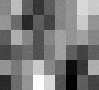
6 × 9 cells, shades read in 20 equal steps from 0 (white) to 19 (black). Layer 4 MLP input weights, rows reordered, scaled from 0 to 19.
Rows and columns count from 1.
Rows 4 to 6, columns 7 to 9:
12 14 12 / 18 15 6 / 19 12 14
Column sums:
67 55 63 57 57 56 73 55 53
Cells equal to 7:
4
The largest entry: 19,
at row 6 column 7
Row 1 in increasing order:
3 4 5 8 9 9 12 12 15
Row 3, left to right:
12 6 9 13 9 7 8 7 9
